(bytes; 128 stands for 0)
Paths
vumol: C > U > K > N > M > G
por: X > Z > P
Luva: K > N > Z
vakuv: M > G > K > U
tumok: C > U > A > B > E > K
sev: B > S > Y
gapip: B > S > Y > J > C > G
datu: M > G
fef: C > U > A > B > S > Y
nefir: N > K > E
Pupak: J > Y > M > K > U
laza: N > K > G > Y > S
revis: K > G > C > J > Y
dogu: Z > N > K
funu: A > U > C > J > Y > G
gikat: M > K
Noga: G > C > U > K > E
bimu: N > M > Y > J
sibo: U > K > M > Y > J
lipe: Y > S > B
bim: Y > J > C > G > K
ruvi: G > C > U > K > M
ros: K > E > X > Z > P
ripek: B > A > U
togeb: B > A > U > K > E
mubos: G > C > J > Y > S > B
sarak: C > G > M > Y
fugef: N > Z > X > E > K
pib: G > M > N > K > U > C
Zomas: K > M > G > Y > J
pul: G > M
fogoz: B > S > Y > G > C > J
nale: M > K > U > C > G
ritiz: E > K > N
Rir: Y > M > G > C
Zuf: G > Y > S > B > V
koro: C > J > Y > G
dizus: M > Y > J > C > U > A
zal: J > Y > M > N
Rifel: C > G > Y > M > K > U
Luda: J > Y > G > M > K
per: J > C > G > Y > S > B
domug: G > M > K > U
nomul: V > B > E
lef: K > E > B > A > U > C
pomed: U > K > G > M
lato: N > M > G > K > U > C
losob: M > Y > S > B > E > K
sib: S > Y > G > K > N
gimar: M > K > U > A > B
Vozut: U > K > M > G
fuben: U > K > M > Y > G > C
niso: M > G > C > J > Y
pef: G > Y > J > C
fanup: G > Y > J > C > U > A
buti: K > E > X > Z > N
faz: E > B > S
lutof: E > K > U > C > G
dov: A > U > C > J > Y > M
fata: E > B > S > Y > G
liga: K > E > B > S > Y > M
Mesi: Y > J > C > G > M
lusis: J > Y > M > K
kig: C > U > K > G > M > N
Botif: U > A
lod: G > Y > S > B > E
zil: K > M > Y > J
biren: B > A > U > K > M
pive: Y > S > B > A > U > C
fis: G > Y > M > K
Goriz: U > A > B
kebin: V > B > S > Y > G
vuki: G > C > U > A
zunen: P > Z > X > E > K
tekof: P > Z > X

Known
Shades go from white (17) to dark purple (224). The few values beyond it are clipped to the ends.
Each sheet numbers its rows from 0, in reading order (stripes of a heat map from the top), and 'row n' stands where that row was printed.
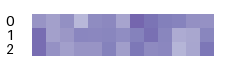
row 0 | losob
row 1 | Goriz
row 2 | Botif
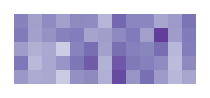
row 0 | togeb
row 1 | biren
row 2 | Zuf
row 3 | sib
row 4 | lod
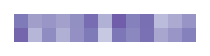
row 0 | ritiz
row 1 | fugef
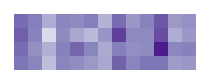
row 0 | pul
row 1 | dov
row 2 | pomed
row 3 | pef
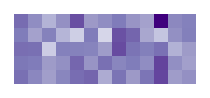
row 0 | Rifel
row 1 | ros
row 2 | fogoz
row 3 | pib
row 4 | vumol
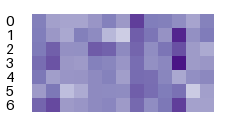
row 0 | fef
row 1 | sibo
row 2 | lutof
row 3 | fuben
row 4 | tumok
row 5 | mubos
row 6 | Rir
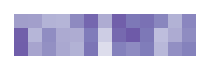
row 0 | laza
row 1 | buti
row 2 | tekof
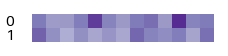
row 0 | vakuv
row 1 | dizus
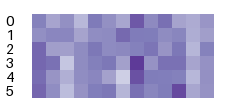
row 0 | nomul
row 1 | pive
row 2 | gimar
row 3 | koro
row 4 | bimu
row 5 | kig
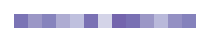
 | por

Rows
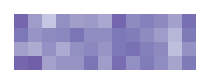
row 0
fanup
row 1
ripek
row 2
lipe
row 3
vuki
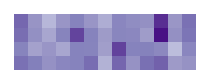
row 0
fis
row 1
domug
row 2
sev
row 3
datu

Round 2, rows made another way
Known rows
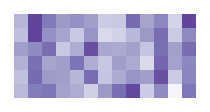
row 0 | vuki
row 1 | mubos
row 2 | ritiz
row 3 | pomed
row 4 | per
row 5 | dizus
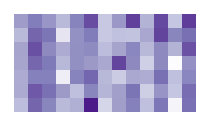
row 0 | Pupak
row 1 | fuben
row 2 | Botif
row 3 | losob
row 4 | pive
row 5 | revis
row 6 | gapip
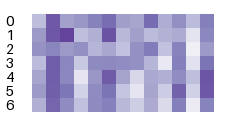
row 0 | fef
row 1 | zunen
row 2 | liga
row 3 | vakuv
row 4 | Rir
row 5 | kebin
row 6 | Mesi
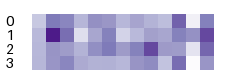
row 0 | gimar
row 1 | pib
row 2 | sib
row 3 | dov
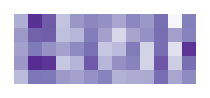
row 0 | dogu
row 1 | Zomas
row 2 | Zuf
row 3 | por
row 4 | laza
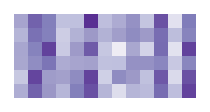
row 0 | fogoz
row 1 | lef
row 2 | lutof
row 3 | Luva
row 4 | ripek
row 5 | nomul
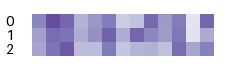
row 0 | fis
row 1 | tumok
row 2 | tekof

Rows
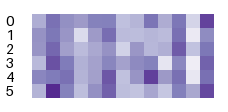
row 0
lod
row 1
lipe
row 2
Goriz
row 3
niso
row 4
lusis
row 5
domug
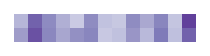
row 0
pef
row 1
pul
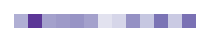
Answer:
ruvi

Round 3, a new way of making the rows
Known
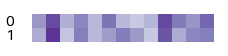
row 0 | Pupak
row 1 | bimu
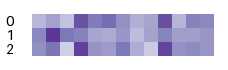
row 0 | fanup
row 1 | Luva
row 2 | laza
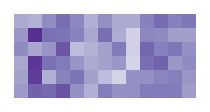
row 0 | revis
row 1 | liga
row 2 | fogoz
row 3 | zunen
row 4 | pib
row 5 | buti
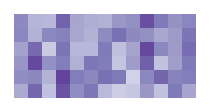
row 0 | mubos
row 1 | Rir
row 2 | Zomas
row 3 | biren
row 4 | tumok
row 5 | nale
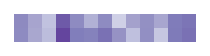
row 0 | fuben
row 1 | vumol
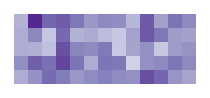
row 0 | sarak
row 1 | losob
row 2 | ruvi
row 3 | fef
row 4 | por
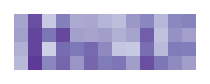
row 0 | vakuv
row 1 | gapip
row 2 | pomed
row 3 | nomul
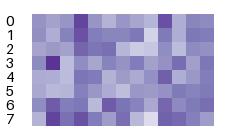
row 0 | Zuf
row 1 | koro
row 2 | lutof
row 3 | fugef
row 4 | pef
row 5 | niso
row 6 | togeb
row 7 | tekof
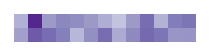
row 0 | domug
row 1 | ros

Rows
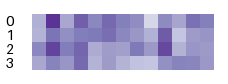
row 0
Botif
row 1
pul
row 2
lipe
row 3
gikat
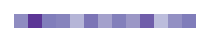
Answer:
ripek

